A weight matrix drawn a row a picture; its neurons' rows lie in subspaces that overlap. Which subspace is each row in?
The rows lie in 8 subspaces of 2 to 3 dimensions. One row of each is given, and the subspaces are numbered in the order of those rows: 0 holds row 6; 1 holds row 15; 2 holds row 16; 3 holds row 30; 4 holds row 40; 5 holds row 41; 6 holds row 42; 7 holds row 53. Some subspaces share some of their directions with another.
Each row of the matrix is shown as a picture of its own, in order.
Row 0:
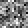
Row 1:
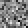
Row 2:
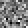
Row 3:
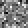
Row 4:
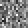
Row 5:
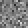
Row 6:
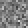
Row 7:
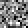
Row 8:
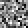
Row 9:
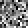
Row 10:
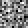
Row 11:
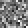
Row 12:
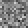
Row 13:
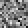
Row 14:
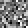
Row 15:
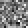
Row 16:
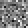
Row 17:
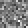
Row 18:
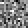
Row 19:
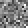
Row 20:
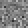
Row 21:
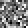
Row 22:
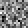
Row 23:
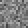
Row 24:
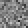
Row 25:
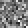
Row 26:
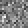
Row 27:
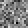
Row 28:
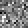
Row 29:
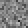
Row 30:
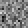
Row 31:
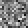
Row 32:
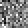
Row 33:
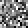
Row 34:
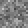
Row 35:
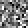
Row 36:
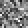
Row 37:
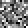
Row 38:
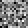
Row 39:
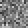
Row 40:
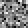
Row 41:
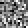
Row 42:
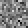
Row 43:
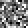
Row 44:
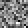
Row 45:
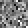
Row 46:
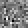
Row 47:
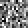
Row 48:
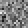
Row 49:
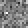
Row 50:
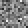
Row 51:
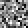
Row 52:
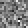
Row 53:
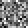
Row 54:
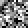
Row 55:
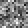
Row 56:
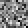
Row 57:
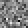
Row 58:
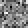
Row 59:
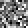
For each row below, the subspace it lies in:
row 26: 3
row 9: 6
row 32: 7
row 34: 1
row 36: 0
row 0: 1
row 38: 7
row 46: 2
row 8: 5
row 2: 2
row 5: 6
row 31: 7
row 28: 3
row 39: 7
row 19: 3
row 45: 6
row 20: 2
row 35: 0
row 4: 7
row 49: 4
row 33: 6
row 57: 2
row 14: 4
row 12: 7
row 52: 5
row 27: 5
